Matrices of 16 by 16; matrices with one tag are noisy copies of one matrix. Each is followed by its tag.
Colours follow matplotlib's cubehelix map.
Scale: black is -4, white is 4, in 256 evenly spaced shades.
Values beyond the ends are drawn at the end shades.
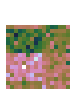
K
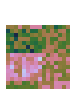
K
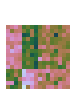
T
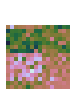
K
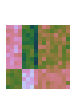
T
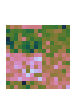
K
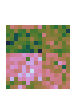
K
